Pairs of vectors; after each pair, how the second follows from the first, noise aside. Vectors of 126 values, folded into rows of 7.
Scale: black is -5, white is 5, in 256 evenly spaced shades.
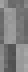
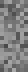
shuffled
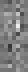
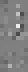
partly zeroed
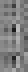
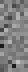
shuffled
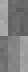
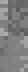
partly zeroed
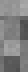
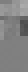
partly zeroed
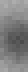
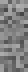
shuffled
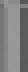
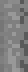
partly zeroed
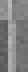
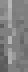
partly zeroed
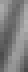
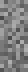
shuffled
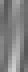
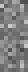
shuffled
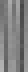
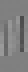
partly zeroed
